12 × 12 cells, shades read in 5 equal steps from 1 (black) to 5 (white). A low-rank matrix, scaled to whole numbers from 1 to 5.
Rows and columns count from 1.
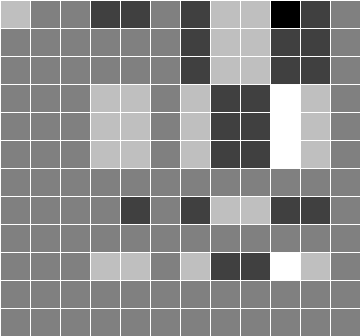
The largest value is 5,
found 4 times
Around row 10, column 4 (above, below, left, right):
3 3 3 4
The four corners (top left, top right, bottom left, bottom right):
4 3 3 3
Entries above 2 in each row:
7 9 9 10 10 10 12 8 12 10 12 12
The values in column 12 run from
3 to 3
